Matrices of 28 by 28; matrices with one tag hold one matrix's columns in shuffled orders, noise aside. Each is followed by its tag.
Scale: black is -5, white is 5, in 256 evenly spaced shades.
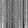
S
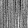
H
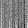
S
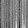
S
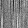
H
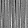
H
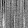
H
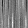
H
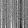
S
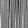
H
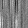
H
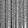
S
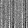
S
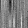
H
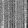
S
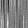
H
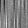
H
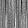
H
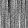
H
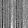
S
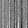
S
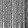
S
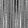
H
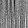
H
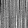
H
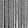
S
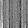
S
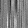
H
